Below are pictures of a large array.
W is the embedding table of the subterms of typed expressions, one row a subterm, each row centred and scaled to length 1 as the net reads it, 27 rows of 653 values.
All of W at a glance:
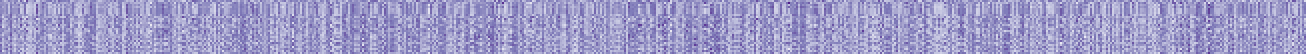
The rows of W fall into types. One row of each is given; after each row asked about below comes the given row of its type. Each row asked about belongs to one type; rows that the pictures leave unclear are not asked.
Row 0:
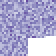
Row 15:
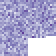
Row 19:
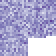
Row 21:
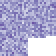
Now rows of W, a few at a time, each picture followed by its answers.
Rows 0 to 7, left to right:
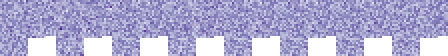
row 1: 15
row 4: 15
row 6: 15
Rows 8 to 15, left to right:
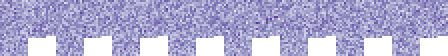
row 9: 0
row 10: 0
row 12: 21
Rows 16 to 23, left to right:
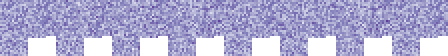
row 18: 19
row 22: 19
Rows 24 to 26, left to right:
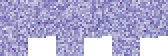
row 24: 19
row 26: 15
